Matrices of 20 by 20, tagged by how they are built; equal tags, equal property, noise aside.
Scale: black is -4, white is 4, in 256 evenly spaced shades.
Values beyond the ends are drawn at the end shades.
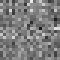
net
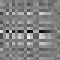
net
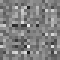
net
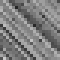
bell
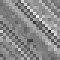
bell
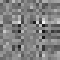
net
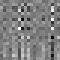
net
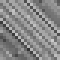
bell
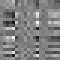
net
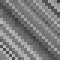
bell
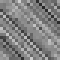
bell
